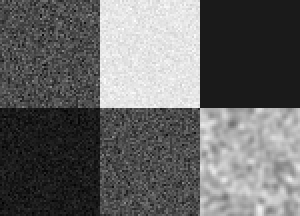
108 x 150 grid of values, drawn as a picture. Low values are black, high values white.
The table splits into 2 rows of 3 panels. Panel 1,1: low, fine-grained. Panel 1,2: very high, fine-grained, faint in contrast. Panel 1,3: very low, flat. Panel 2,1: very low, fine-grained, faint in contrast. Panel 2,2: low, fine-grained. Panel 2,3: high, blotchy.
